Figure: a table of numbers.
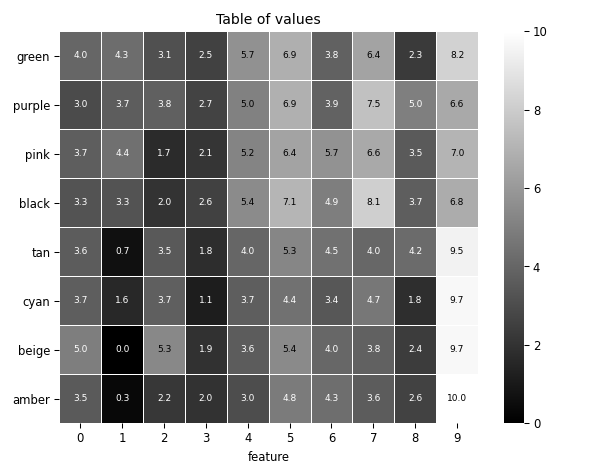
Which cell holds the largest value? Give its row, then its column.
amber, 9
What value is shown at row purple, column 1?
3.7
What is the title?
Table of values
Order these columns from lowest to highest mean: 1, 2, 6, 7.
1, 2, 6, 7
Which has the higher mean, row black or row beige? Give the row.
black
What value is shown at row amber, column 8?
2.6
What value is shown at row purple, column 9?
6.6
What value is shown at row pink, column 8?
3.5
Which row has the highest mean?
purple
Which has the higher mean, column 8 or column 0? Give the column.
0
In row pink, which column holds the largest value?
9
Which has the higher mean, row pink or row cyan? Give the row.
pink
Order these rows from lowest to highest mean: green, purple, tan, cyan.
cyan, tan, green, purple
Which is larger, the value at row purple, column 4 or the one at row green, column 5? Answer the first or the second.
the second
